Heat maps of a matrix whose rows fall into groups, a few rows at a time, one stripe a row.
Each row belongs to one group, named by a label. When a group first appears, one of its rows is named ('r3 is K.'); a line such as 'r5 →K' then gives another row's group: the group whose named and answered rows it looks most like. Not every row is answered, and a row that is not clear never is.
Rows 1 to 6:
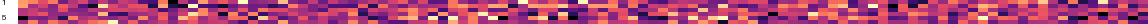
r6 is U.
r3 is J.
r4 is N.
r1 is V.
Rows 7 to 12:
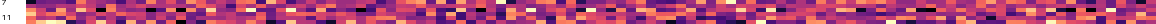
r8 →N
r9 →V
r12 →V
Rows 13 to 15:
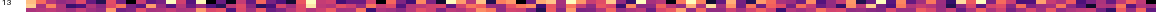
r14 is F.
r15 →N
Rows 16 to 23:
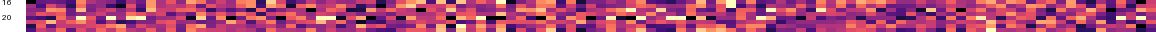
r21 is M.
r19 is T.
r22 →U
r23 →U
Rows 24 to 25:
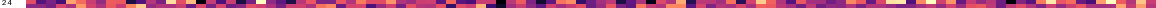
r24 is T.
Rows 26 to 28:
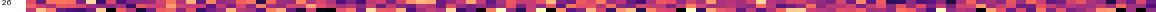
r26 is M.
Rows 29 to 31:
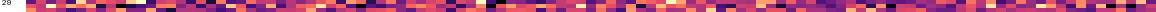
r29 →N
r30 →M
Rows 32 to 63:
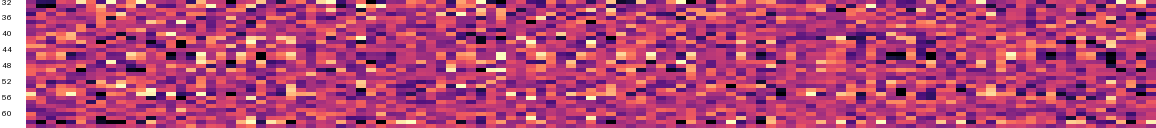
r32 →N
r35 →U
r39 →N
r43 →V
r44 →J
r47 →N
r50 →F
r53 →U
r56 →V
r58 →J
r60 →F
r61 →V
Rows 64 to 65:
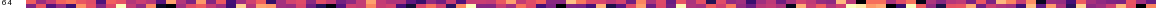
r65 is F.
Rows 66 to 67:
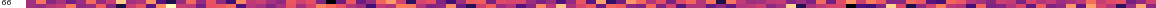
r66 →F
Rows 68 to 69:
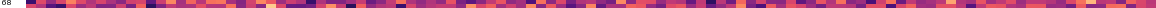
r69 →V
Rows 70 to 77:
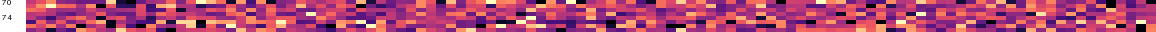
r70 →N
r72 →V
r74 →V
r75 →J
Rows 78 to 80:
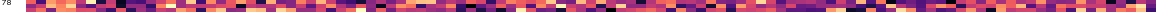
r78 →M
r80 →J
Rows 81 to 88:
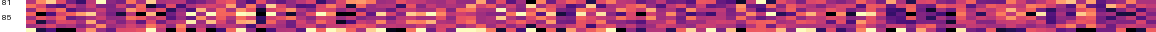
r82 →V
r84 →M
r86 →M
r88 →F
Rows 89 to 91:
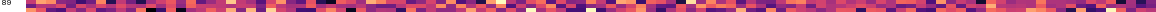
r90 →U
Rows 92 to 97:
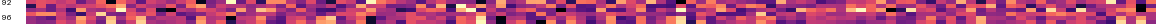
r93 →U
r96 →N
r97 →N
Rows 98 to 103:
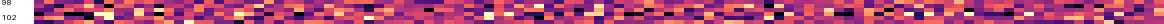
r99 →V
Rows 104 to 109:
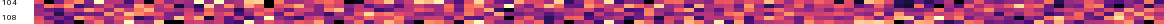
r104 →M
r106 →N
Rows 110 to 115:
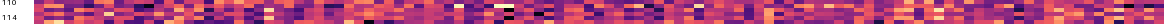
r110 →J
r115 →M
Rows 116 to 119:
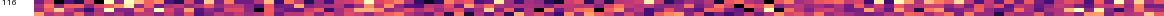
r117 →U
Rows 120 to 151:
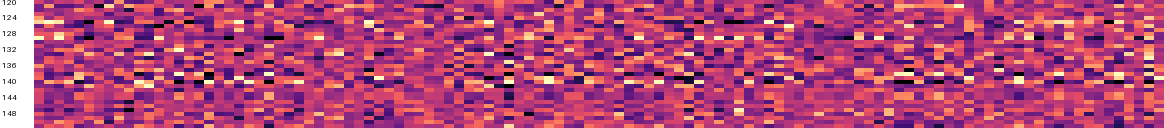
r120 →N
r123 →V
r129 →F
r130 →U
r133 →N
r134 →J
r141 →N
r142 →F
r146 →N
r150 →M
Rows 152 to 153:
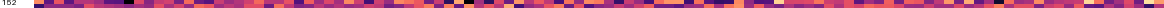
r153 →U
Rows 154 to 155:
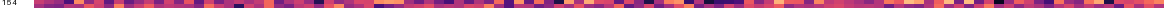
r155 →N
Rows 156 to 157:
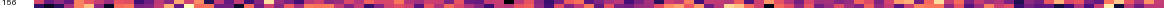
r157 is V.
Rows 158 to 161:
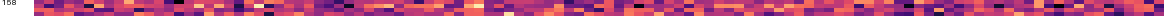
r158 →F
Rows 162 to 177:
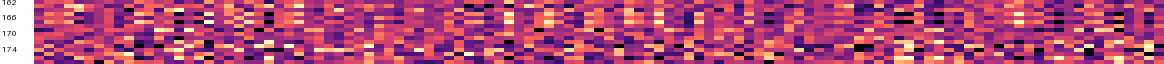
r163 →J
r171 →F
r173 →J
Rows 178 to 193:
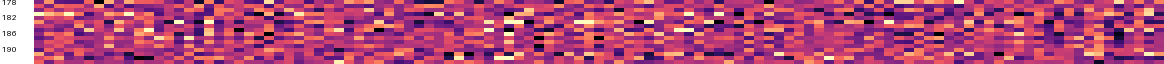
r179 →M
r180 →J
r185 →N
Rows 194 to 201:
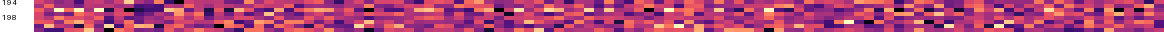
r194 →F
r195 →J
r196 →M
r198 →M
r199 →J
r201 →V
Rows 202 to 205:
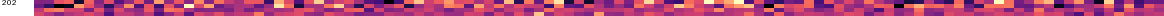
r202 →U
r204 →M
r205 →V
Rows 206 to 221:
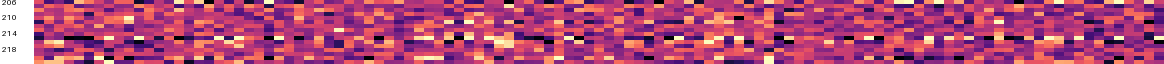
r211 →U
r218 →V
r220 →M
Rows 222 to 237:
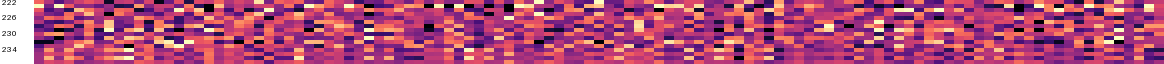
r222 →V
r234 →U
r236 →U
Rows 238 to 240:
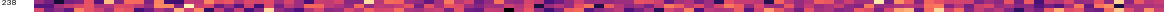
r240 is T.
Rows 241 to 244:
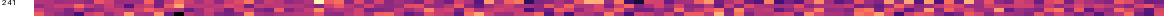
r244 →F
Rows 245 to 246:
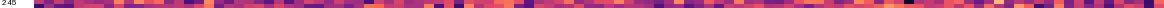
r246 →U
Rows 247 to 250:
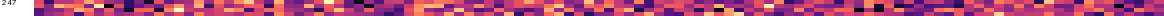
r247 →M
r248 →M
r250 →U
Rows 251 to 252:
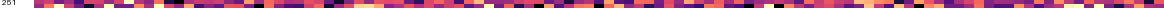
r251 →F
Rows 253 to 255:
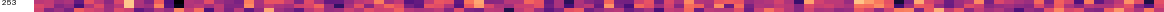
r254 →F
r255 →T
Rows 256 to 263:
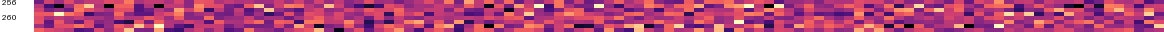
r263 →F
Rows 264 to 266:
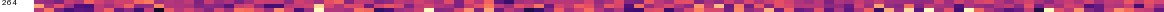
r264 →N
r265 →F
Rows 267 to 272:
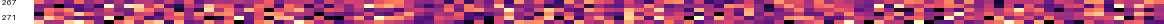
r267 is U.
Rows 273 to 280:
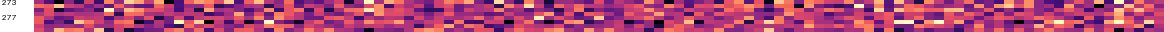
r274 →F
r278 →T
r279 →F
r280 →M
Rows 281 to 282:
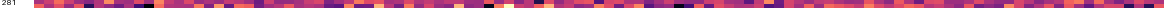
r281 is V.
